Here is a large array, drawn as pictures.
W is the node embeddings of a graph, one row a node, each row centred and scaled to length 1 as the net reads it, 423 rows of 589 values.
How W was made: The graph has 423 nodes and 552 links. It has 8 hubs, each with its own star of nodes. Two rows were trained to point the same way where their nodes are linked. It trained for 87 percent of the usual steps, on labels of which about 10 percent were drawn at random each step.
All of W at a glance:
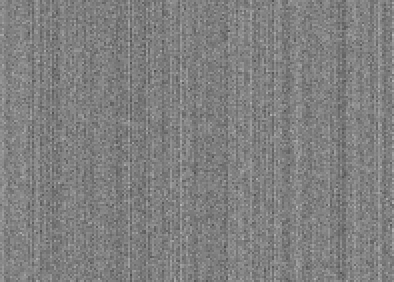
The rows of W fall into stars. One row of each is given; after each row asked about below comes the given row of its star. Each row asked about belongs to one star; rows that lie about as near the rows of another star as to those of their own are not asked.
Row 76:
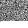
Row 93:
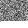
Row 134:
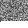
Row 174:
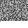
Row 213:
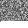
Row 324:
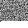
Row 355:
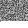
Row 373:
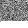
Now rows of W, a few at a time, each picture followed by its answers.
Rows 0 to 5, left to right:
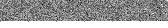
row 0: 355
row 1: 134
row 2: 213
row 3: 355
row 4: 76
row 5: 355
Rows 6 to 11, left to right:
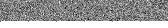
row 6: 373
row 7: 213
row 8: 355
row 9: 76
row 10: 324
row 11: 174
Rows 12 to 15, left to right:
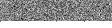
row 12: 213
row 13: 93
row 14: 213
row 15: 213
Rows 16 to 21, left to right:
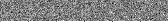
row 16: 174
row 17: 174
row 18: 355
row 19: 174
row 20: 373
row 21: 373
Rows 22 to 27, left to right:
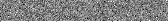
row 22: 213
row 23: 355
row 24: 93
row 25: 93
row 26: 213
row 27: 134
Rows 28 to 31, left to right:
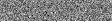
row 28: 213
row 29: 174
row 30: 213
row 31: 355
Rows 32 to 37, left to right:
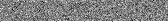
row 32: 93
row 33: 174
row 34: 373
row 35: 324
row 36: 324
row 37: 213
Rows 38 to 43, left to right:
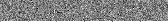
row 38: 174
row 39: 76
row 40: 355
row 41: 174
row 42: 134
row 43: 373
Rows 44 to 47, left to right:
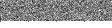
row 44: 76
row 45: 355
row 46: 213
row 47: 134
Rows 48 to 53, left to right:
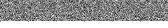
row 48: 213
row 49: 373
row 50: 213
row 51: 213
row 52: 213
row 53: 324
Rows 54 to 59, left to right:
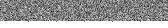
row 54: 174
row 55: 134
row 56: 213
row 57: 355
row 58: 213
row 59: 213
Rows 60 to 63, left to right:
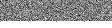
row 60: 76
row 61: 213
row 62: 213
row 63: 76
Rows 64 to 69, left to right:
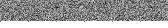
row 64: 324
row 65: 355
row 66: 174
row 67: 373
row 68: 76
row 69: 93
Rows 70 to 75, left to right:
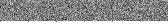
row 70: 213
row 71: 324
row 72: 373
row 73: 373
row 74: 213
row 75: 93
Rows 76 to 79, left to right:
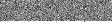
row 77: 93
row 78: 76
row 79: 134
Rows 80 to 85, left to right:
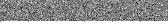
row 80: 355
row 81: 355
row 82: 174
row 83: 76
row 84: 324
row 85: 76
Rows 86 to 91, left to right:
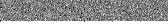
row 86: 373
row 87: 213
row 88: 355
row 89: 174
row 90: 174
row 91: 213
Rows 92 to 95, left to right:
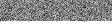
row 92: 355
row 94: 213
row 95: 373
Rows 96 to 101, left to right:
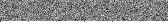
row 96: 134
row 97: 134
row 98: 174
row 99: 134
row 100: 324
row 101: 93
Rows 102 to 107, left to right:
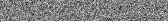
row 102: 373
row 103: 76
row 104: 93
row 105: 76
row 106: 93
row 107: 76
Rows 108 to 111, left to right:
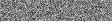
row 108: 355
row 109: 355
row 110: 355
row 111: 93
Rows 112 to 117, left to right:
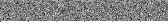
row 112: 134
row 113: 373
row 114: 93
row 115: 373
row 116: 76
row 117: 373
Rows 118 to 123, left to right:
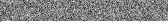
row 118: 373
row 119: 174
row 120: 174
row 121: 93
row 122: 174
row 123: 373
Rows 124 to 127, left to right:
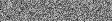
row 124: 373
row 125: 355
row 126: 213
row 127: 324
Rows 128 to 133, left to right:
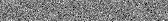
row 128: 76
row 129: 213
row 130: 355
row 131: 373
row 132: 324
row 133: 174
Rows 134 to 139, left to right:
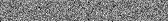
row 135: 93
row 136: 93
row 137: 76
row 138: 134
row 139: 213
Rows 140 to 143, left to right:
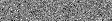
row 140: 93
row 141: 213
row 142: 93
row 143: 355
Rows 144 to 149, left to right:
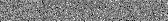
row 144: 134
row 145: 174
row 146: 213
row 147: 134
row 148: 93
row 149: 324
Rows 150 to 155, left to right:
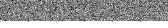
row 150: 76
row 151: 373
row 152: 174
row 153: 134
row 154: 213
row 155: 213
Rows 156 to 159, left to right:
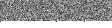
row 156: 373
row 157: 174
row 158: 134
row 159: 134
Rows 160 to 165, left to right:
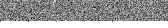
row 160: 324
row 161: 134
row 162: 76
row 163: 93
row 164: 134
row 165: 76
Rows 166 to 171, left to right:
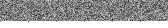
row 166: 355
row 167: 324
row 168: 355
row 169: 213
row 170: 324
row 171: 134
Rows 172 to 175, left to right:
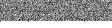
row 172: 324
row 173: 324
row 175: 324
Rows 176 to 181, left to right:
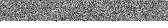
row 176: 355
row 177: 76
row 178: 174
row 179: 93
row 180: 355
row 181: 134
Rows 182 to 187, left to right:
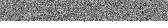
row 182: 355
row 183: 174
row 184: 355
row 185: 373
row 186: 355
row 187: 373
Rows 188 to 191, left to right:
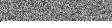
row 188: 134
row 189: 213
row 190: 355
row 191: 213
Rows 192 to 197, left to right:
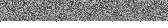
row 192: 174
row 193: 76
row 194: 373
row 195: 76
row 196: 355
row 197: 134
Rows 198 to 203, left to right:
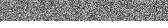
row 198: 76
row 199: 174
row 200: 355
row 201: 373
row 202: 134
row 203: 213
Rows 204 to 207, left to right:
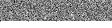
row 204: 174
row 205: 213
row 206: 213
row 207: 373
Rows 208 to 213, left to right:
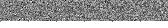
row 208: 324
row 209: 76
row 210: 324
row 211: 174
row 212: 324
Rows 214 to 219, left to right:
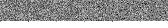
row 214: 213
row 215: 134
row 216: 355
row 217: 93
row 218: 373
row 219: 174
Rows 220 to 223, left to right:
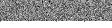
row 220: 76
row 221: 174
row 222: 355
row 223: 324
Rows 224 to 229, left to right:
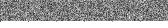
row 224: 134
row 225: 373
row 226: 93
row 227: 355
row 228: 213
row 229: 93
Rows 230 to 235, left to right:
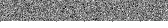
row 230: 355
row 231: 213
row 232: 93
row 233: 373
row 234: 324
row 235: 76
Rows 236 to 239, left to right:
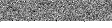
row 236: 93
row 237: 93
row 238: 174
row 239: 373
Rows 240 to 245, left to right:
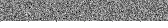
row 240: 93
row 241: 373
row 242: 134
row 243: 213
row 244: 213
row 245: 355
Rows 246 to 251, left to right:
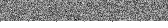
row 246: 324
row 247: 373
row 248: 324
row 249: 76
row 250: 213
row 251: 174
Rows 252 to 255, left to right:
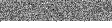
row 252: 324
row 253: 213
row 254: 76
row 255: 373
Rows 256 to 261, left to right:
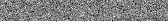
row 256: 174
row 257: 213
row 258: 373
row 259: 355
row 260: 174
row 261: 174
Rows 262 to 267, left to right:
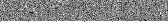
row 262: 213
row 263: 355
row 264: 76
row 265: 373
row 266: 174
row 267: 76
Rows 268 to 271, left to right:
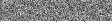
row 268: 76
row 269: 355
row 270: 373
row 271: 134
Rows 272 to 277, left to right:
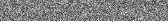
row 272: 373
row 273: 355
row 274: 355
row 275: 324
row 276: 134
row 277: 174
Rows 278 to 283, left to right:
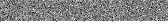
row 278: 355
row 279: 355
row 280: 324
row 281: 324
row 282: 174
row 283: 93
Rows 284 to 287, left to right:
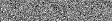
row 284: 134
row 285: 93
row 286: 373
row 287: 93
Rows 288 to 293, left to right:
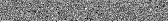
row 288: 213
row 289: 93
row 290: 373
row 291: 93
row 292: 324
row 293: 93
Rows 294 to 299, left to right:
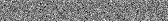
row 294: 213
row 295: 93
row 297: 134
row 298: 373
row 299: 324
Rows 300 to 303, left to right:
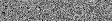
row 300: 355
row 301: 93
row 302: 355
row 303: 174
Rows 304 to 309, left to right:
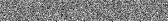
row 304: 355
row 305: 213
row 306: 134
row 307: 174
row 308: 134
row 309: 373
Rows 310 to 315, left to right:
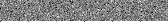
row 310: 324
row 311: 373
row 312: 174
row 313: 134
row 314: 324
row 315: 93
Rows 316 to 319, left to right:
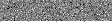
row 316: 93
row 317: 355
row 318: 76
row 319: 324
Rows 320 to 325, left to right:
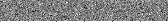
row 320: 355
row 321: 213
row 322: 373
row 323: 373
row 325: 373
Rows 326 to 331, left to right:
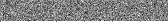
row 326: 134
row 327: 93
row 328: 373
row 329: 355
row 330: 213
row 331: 213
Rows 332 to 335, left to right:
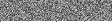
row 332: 213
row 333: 76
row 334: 373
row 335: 76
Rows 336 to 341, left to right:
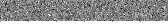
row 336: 174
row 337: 324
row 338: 324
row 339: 373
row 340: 76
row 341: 174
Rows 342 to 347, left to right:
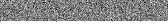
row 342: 76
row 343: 174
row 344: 373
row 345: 355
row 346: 174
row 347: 76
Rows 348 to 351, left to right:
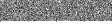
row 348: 76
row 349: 76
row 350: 76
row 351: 174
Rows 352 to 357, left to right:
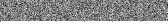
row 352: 373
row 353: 324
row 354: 373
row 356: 93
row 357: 93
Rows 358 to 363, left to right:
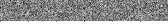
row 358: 174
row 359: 373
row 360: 355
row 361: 174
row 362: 355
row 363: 174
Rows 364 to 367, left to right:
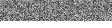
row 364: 355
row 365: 324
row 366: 355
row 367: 373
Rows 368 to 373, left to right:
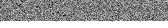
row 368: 373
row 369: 324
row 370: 355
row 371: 213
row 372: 76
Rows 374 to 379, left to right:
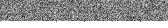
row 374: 355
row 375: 93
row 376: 213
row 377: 324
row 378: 324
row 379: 134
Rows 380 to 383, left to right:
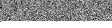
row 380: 373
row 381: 76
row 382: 93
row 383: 213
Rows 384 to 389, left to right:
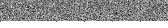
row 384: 373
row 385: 213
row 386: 134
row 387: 134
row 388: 355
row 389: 373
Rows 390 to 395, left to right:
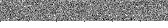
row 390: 324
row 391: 213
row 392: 373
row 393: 324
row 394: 324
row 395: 174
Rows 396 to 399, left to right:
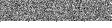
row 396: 373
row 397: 174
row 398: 174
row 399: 324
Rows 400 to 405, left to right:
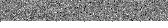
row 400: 324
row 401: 93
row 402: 355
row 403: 134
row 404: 324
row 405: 373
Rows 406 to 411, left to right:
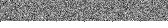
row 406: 373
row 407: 76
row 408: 324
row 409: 373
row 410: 134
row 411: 174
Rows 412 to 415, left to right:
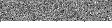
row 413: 76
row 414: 324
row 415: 134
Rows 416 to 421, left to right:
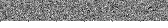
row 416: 373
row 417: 373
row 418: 213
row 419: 373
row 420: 213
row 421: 93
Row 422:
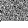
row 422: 213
